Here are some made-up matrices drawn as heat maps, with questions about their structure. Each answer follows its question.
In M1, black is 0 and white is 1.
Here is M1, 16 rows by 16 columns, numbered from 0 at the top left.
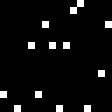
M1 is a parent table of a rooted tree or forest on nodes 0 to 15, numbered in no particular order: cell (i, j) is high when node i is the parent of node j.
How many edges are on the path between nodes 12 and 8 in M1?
2
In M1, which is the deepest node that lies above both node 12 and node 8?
15
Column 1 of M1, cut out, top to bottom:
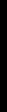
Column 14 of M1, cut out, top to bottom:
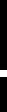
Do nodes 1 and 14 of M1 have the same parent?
no
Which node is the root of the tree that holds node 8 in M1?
3
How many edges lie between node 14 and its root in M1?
2
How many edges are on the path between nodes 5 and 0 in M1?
2
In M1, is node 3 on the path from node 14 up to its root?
no
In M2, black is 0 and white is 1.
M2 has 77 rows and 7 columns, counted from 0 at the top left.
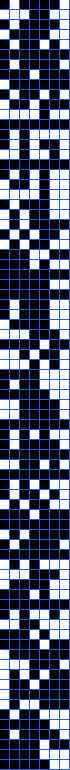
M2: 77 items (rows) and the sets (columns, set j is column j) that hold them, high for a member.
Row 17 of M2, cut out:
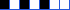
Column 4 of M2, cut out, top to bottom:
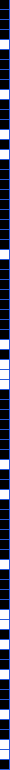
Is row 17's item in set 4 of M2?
no
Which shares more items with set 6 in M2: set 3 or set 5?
set 5
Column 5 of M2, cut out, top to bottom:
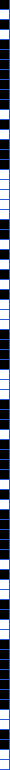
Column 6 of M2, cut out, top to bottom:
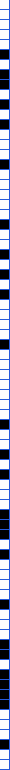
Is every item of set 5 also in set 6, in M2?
yes
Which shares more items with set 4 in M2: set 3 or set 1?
set 1
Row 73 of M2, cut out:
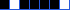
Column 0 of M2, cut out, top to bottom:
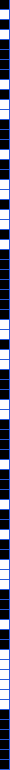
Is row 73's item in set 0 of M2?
no
